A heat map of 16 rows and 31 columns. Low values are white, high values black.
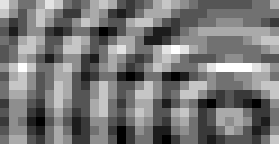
Neither half mirrors the other. No single row or column stands out from its neighbours. Concentric rings centre on the bottom right. The top right is the calmest part.
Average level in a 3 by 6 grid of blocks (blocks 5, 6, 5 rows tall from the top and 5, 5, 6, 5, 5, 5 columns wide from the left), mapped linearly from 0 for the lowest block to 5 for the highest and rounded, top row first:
1 2 3 3 2 1 | 0 2 3 1 1 0 | 5 4 3 4 5 5
